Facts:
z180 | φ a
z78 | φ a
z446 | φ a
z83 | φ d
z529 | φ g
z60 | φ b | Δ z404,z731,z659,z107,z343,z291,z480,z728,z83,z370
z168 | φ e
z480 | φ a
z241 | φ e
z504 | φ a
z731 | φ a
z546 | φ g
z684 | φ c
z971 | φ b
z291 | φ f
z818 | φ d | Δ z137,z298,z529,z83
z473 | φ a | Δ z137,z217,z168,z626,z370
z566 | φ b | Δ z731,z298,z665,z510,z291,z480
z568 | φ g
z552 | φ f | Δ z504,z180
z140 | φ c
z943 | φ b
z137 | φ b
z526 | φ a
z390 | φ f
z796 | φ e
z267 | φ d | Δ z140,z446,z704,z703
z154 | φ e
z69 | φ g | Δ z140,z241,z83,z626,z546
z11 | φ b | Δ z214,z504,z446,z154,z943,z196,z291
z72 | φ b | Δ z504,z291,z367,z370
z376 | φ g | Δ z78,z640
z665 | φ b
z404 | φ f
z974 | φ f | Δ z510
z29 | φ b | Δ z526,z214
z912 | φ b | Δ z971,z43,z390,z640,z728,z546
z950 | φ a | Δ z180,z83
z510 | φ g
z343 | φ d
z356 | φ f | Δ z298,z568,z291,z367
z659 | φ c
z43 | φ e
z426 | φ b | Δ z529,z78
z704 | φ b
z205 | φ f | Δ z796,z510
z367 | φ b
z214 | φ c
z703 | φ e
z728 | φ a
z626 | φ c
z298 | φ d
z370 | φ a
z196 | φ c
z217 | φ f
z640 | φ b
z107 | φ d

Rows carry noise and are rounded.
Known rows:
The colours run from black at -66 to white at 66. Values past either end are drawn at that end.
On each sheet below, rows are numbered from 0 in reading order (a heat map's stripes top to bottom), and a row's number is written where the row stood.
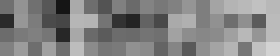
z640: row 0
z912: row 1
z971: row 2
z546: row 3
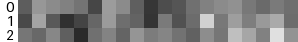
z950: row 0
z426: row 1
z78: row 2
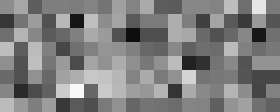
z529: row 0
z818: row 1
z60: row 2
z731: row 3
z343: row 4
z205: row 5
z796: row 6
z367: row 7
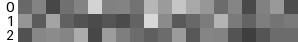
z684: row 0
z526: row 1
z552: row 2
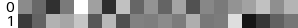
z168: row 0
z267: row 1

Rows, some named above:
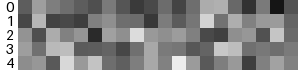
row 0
z11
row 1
z426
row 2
z298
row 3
z446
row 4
z140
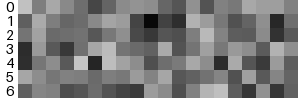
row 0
z370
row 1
z60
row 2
z72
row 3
z376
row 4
z818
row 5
z568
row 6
z29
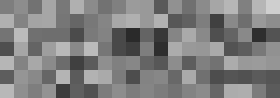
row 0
z546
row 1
z291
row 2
z72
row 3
z69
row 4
z370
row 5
z356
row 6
z367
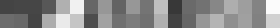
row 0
z43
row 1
z241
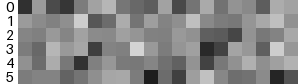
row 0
z376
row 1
z217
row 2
z404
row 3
z83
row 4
z728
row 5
z566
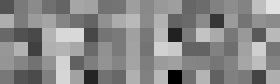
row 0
z390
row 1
z291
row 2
z703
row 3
z626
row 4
z217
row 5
z154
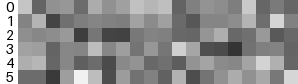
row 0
z510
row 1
z529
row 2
z943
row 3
z659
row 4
z137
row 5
z241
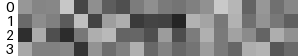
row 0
z704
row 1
z473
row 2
z376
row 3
z665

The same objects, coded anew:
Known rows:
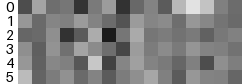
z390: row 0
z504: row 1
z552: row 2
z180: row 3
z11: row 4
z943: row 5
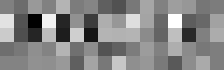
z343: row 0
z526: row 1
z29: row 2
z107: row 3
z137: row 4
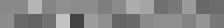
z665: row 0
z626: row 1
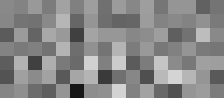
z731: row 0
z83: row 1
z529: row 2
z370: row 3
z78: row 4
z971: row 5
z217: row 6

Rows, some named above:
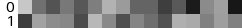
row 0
z704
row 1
z912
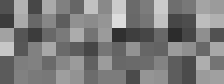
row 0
z78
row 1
z426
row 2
z267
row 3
z154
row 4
z69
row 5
z818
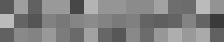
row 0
z529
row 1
z446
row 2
z546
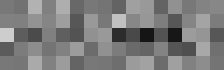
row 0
z568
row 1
z137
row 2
z703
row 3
z69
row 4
z568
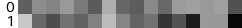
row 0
z546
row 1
z704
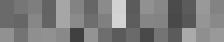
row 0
z473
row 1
z473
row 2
z241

